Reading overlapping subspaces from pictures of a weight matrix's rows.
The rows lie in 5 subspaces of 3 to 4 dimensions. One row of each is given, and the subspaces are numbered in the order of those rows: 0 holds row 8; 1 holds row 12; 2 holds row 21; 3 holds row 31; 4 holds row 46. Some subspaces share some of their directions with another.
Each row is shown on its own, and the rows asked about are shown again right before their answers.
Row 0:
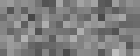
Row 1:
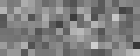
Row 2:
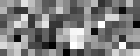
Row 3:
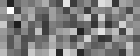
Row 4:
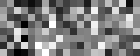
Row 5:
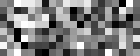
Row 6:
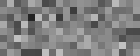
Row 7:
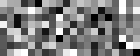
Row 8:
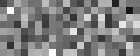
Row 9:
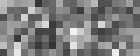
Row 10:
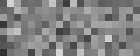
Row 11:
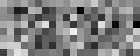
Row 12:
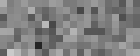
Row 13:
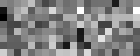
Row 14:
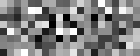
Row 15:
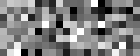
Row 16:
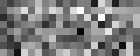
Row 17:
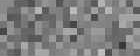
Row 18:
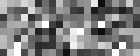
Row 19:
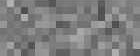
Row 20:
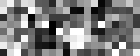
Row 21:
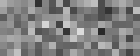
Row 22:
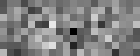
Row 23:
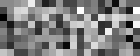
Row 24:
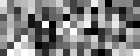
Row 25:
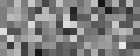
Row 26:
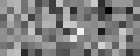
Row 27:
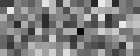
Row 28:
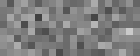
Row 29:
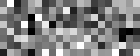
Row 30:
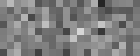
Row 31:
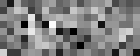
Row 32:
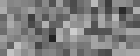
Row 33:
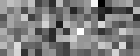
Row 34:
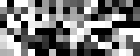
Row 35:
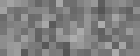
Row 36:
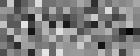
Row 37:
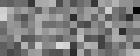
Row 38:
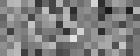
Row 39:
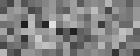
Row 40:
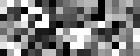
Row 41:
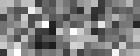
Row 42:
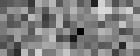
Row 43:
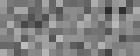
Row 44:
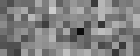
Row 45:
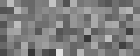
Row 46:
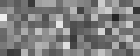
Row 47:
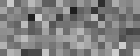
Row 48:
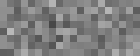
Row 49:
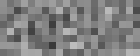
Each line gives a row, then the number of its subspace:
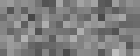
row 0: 0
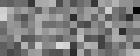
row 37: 4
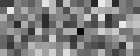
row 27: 0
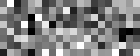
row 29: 3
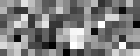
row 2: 2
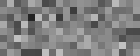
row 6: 3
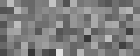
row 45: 0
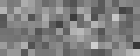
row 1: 4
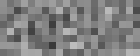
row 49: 2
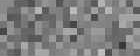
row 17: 1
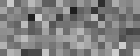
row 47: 3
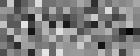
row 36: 3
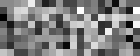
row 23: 4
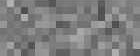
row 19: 1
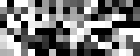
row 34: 3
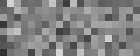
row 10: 0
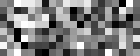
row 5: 1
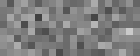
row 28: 3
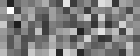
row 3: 0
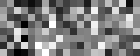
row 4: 1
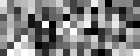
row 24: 1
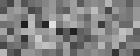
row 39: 3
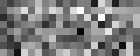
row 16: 4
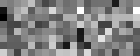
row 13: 4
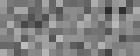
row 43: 1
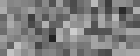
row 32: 1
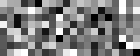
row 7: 2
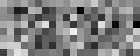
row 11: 4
